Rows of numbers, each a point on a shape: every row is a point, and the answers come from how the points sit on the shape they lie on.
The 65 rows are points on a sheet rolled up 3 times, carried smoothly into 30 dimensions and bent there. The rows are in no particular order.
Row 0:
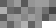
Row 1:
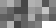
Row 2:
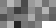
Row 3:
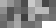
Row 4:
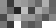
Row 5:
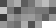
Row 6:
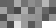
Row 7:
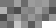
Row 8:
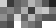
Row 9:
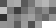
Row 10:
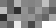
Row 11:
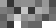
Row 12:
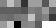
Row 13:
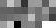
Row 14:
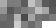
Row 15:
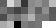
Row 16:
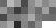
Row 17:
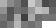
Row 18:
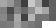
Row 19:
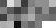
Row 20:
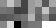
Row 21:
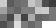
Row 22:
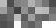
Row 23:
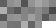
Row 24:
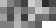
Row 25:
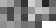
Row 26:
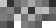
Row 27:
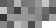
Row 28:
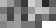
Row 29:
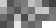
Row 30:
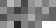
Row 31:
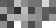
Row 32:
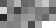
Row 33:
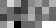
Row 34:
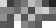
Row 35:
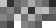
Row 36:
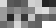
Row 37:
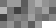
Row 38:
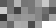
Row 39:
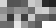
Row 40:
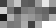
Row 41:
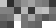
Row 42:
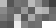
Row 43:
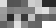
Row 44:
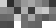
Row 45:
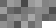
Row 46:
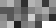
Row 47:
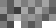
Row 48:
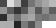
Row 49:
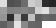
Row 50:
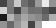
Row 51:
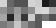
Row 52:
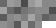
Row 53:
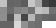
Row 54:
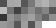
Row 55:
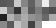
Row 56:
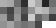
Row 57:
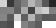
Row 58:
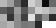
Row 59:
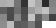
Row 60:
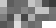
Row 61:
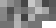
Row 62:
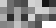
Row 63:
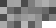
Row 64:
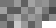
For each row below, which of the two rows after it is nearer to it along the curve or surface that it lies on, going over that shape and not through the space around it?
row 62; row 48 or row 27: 48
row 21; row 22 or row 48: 22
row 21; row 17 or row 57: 17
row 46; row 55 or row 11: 55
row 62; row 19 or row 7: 19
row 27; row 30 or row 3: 30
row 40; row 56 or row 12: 12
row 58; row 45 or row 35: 35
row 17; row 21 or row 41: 21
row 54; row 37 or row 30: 30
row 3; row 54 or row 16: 16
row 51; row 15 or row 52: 15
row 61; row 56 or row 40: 56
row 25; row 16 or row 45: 16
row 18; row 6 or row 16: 16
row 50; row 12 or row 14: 12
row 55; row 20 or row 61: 20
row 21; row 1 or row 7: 1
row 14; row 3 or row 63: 3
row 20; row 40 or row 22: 40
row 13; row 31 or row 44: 31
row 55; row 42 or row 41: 41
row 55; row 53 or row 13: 13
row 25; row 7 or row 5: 5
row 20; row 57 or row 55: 55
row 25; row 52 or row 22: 22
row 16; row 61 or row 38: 38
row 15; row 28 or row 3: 28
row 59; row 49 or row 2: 2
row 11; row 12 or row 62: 62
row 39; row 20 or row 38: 20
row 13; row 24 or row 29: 24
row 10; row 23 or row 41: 23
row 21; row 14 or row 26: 14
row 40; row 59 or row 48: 48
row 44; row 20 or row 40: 40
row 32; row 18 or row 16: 16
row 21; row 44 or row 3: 3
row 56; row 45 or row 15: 15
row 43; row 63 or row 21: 21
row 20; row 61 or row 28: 28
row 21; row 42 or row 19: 42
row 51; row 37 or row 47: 47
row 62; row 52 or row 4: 4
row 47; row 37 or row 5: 5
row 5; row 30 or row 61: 30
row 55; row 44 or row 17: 44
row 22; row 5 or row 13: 5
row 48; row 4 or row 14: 4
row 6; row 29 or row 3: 29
